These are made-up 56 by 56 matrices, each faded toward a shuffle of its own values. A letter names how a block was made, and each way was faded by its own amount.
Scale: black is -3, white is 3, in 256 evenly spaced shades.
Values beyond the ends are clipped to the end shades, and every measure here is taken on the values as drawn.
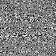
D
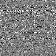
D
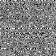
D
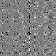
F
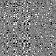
F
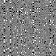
F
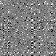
F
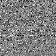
D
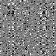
F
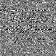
D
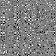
F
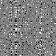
F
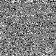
D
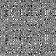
F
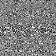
D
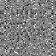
F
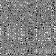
F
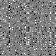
F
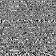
D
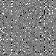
F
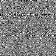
D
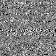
D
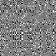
F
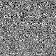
D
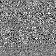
D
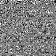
D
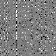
F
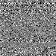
D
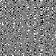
F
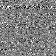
D
